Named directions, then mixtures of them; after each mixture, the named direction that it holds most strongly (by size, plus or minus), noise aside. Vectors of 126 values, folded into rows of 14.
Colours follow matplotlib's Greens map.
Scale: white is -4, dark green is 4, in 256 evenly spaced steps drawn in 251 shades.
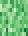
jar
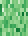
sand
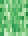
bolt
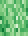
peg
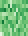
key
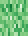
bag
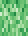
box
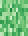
key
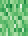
bag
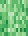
peg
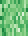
sand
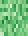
key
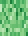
jar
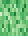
box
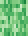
bolt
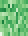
key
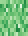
bag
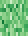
bag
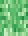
bolt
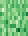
sand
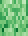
peg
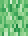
bag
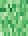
key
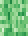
bolt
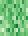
peg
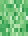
peg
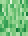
sand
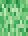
box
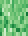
sand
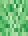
bag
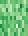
bag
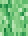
bolt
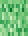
bag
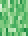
jar
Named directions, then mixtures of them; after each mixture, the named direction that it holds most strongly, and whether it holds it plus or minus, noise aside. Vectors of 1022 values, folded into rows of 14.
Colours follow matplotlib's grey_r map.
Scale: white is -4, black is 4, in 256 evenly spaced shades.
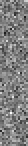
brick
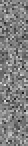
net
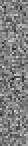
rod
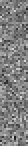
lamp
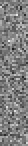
rod, plus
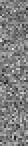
lamp, plus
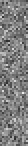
lamp, plus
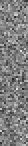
brick, minus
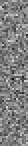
rod, plus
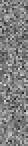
net, plus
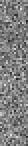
rod, minus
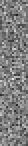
rod, minus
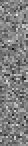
lamp, minus
